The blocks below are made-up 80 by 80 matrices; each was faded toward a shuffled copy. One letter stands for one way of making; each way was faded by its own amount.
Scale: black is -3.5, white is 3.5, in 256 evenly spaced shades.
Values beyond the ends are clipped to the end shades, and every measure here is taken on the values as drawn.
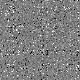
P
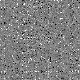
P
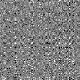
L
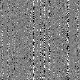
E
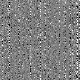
E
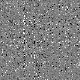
P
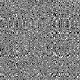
L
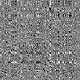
L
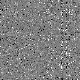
P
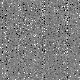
P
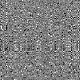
L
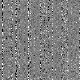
E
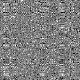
L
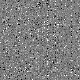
P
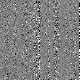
E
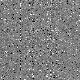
P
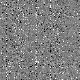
P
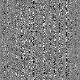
E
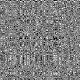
L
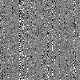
E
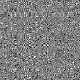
L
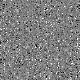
P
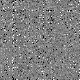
P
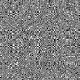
L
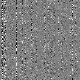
E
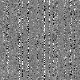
E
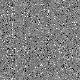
P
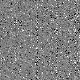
P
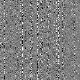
E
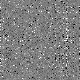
P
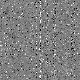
P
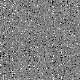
P
